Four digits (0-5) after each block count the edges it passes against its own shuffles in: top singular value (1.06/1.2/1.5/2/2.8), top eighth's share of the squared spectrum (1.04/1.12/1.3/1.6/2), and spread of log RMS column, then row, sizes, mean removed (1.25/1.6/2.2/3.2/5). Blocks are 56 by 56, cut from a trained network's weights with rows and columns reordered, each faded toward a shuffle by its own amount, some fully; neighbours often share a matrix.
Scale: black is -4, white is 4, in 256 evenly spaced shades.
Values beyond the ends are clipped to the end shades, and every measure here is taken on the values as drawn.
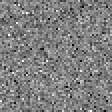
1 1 0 0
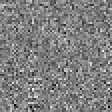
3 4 2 2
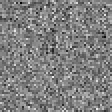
2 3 1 1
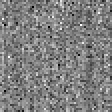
2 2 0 1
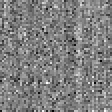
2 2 0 2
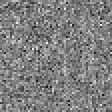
0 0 0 0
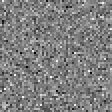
0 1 0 0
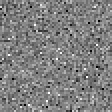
0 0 0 0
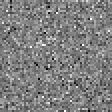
1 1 1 0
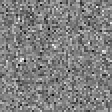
2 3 1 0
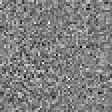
2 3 1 1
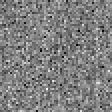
1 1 0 0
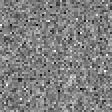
0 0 0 0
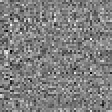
3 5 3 2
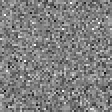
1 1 0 0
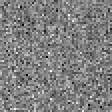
1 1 0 0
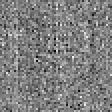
2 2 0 1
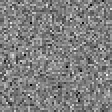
2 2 0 0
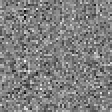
3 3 2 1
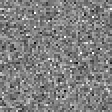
1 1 0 0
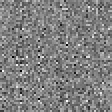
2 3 2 1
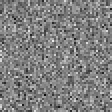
2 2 1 0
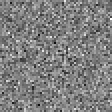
0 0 0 0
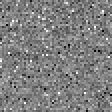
0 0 0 0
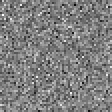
0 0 0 0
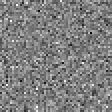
2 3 1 1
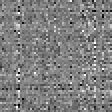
3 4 3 1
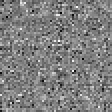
2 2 1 0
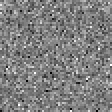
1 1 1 0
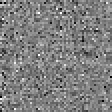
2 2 2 0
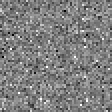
0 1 0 0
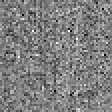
2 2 1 1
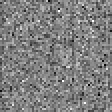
1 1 0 0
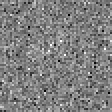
1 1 0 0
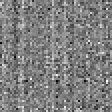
3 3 2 2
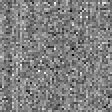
2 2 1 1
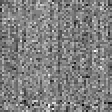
3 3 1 2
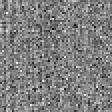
2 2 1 1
